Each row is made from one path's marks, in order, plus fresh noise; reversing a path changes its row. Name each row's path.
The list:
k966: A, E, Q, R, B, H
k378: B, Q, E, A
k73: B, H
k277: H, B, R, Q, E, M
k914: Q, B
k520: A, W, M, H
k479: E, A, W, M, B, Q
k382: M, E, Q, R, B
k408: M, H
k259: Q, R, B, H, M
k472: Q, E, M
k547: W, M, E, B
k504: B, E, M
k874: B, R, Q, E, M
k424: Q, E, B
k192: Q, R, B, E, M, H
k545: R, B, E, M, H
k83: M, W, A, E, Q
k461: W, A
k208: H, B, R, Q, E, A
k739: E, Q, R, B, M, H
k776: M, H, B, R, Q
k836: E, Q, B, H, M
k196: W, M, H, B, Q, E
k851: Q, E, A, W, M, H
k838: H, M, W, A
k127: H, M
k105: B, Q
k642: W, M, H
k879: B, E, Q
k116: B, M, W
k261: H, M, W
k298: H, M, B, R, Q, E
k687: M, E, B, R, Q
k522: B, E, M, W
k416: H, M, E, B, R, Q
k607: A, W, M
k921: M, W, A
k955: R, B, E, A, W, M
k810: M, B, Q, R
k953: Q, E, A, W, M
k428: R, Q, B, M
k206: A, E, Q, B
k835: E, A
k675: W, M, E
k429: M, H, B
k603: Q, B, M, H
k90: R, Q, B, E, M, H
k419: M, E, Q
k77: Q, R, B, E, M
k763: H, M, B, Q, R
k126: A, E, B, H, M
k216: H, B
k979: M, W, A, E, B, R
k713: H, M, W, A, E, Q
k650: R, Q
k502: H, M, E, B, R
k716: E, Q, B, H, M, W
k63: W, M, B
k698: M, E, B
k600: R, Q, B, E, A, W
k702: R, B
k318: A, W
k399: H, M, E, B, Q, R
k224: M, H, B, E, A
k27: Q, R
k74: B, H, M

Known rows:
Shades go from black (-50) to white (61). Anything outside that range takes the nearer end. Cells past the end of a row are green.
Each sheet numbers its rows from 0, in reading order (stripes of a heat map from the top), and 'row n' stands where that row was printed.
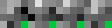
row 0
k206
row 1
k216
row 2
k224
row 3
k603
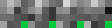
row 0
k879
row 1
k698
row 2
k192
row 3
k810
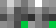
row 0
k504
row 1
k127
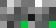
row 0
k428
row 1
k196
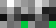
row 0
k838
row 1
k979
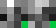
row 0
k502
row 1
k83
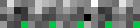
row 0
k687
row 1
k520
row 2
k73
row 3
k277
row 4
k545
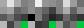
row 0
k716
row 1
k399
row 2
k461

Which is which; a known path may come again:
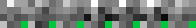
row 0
k259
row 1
k382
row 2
k73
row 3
k502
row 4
k208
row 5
k713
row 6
k642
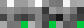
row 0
k74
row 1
k298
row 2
k196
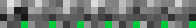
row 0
k979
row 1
k835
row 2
k603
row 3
k921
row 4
k914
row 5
k27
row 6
k224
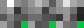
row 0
k874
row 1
k879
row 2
k126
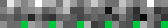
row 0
k702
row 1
k261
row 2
k90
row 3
k810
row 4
k698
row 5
k277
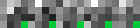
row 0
k600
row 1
k416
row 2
k739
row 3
k763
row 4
k545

